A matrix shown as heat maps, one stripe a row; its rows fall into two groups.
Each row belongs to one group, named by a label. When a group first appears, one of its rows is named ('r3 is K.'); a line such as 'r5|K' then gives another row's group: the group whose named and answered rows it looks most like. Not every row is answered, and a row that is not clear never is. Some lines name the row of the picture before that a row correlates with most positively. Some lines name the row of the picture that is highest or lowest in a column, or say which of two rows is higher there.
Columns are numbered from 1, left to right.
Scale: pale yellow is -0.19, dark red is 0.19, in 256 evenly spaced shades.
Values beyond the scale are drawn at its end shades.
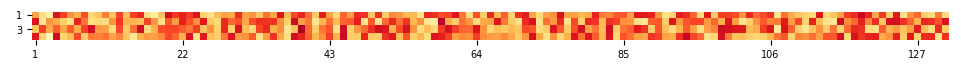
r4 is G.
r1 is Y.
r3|Y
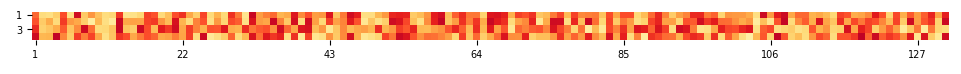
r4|G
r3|Y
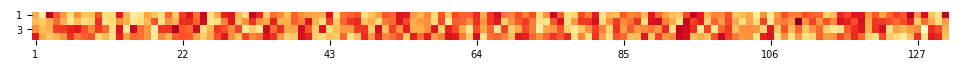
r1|G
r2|G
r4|Y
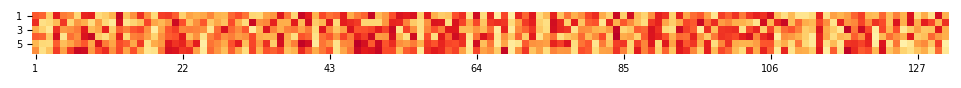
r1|Y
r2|G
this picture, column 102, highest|4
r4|Y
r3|Y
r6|Y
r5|Y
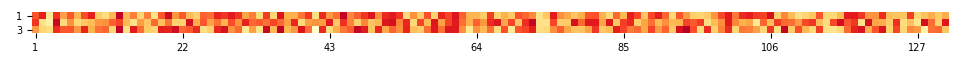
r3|Y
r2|G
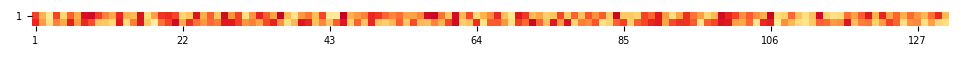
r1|Y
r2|Y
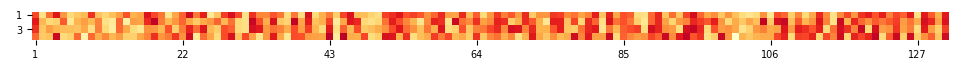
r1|G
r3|G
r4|G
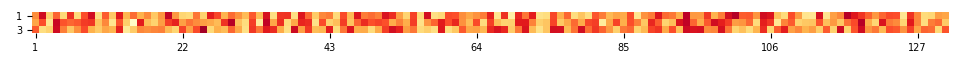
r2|Y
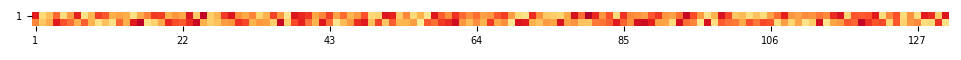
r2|Y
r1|G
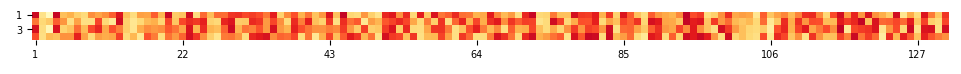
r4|G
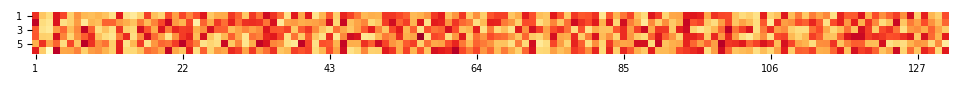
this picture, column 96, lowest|3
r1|G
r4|G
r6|G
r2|G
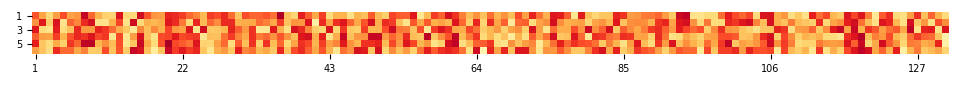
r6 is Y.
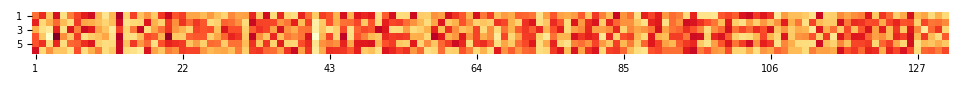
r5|Y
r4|G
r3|Y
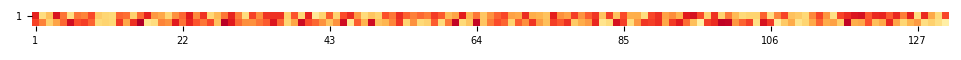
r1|G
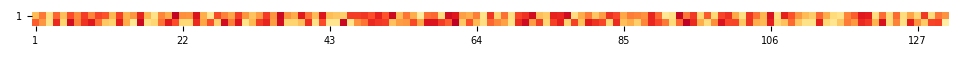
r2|Y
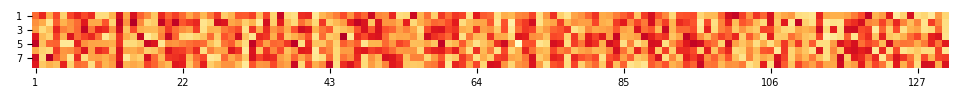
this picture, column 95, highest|5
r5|G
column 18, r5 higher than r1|Yes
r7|G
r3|Y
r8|G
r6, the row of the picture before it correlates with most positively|1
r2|Y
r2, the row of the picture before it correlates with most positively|1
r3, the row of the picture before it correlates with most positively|1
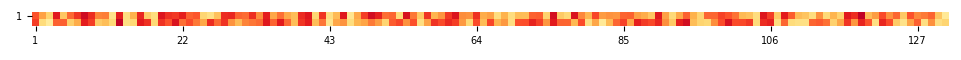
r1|Y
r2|Y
